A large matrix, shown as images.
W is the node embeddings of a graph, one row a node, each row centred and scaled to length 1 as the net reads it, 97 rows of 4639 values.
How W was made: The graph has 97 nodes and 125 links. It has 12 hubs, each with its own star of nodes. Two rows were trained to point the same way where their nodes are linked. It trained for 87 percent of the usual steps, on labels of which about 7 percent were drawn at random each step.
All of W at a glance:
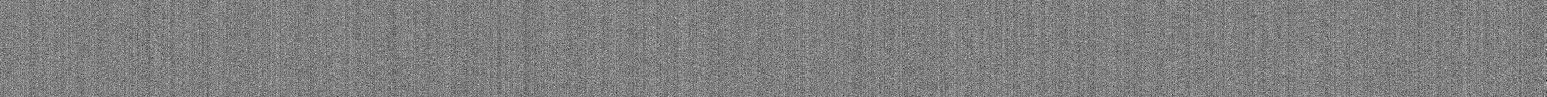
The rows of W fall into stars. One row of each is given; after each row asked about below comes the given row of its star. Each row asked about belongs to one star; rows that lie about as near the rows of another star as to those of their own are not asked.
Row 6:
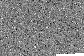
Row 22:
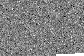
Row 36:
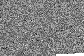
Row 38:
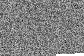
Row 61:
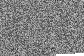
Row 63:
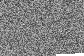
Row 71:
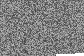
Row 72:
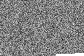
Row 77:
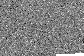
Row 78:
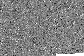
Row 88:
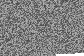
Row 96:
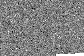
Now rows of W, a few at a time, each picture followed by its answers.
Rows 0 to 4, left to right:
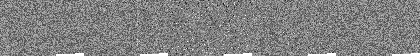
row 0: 63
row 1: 61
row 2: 88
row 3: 72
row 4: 61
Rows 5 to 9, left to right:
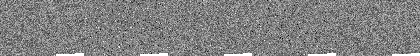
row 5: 78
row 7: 77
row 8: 77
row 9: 36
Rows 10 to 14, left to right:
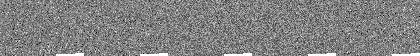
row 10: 78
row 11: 6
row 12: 77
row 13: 71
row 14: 36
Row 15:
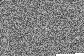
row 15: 63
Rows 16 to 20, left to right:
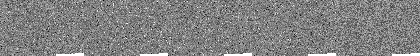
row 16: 78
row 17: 36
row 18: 22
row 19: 77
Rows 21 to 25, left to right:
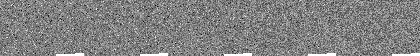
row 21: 77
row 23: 6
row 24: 78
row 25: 63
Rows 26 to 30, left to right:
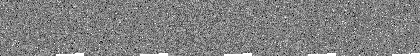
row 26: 22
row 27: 38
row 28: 36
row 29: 63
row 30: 72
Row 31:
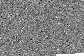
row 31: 96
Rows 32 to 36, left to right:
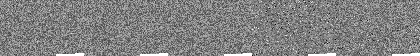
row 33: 72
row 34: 36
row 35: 22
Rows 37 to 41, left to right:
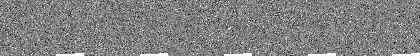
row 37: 77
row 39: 22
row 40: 6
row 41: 96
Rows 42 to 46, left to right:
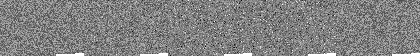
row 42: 77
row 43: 78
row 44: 38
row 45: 78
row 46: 96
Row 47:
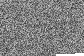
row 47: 77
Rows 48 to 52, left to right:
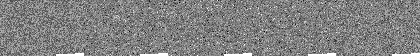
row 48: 22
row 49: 6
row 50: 88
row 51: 96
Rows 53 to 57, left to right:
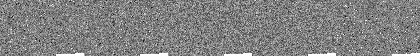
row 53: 88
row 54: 22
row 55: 63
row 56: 96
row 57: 38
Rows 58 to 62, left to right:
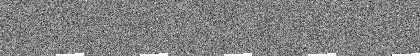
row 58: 88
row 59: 88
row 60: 71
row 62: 63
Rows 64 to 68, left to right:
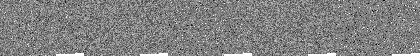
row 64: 6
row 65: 88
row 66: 61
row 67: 96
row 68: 72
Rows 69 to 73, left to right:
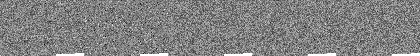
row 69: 38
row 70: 6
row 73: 88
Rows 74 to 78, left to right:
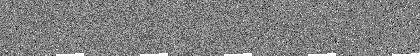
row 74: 6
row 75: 61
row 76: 63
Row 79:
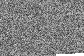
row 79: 96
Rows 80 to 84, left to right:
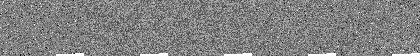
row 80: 63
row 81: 77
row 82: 38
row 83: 61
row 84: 78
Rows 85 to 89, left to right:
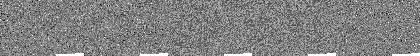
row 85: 61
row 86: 88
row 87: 78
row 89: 72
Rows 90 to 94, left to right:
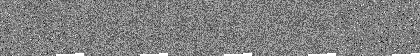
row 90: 96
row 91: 71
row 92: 88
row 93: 6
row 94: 63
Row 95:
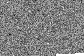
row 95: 71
